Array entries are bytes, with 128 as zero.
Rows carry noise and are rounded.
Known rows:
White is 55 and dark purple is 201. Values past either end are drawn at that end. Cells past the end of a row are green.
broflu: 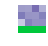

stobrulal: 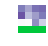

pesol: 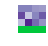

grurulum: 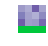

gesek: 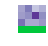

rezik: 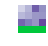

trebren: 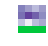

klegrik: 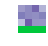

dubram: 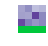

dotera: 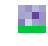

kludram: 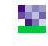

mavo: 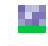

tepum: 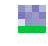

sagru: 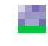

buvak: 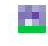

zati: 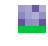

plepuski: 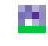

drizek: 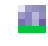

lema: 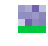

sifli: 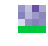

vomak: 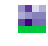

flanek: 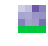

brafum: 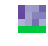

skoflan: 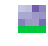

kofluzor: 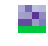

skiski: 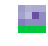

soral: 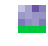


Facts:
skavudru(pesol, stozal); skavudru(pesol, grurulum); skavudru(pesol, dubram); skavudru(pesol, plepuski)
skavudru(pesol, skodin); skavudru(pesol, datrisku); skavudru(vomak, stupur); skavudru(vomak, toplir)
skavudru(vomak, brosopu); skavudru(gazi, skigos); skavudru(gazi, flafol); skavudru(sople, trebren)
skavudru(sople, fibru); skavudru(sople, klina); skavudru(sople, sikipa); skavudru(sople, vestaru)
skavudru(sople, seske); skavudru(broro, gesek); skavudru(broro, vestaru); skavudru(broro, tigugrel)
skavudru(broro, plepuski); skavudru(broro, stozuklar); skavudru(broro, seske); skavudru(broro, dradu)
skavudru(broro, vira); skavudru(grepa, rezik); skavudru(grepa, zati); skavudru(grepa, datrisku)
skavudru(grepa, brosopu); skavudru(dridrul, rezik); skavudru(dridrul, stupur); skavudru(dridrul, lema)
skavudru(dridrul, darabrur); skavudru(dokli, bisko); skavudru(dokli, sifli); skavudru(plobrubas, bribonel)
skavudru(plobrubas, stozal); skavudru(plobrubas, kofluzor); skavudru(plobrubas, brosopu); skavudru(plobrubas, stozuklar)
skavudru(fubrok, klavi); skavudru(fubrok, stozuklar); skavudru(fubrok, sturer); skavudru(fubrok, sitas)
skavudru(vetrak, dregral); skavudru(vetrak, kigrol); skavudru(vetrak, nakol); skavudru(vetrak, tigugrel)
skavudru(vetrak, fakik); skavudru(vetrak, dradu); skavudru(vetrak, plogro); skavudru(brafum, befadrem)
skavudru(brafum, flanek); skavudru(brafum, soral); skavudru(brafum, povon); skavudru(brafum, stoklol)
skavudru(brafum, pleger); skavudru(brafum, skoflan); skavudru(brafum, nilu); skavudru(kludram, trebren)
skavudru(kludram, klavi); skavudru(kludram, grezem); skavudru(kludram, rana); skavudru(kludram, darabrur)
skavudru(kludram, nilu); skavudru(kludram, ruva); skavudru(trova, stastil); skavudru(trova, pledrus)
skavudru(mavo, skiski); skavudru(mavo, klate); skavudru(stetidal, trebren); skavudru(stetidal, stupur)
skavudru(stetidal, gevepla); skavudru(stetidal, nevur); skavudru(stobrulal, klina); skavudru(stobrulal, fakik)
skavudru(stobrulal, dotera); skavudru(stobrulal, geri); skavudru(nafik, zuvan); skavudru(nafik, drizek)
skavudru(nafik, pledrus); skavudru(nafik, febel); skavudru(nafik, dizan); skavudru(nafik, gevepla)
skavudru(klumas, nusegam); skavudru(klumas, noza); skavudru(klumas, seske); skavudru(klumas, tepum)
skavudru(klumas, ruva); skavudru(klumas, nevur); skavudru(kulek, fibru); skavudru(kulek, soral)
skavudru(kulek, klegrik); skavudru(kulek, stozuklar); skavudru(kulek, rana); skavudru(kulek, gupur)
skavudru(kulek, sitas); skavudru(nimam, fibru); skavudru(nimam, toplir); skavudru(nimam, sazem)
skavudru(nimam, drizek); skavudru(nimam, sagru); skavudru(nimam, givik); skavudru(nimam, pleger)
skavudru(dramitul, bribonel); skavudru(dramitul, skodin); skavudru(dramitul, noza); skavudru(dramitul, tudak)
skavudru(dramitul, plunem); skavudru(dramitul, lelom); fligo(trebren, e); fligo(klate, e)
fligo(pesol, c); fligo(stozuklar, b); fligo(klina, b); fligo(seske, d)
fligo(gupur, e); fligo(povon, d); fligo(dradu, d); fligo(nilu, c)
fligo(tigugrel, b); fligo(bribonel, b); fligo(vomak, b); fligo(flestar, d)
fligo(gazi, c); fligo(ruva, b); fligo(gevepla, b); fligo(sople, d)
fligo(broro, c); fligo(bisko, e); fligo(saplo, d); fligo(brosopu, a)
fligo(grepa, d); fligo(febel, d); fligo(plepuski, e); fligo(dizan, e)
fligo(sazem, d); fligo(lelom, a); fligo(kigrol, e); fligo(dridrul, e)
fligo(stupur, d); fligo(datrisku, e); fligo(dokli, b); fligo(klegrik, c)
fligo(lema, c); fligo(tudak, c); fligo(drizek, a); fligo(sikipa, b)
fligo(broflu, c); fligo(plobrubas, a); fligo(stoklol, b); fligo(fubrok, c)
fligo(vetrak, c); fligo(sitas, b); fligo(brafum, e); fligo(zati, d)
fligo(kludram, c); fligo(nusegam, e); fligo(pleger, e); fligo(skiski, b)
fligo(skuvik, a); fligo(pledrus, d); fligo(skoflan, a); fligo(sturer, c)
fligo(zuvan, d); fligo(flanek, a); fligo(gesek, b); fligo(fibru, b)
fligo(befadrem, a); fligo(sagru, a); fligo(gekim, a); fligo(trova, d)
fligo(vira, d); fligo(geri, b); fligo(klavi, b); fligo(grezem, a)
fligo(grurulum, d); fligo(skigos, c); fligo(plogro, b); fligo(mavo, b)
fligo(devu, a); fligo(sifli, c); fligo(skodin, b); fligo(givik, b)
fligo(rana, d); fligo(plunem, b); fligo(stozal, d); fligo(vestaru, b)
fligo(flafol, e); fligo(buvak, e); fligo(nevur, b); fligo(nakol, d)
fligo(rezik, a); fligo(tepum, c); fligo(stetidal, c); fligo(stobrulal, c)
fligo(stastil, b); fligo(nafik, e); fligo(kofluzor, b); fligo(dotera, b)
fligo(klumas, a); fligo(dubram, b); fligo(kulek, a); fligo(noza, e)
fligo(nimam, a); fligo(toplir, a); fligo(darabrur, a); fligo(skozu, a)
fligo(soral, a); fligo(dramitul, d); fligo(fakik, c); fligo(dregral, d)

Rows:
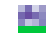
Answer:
dizan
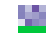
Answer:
nilu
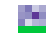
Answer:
vestaru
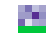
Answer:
tigugrel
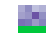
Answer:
givik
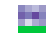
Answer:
noza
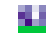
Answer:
trova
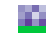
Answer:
stupur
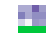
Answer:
fakik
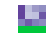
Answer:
dramitul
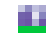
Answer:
pledrus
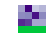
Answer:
stozuklar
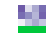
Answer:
klumas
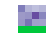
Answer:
ruva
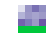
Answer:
toplir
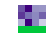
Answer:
fubrok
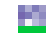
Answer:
seske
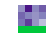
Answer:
kulek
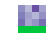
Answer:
povon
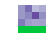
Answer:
fibru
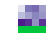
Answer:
brosopu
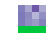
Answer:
rana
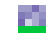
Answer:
vira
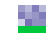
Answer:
tudak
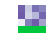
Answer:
gazi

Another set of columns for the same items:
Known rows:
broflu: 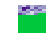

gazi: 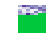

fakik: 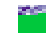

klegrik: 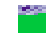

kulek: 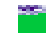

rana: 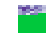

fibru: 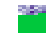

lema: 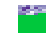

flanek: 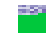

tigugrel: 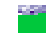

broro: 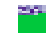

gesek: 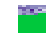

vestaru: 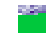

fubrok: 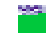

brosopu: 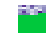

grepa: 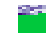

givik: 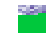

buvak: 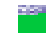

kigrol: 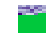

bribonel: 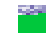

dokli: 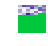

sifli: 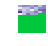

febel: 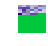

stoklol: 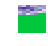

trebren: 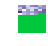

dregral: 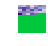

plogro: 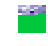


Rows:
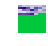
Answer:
sople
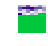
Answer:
brafum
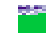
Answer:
kludram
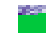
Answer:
zati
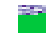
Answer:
plobrubas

